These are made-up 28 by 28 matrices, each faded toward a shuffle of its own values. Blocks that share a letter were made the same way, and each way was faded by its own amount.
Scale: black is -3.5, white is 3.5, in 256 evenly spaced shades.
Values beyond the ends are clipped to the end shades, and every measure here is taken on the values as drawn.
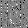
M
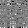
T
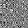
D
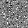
M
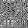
D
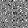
D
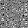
D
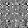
T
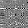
T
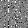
M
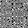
D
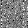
M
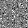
M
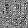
D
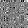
T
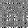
T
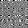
T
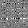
T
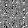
M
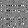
T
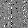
M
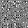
D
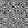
T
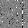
M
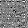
D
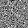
M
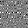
T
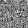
M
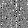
M
